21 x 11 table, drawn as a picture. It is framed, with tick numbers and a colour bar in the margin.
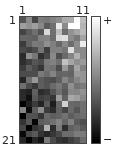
The top right is the ninth with the highest average. No regular stripes run through it. The ninth with the lowest average is the bottom left. On average the colour sits 40% of the way up the scale. The field climbs toward the top right.
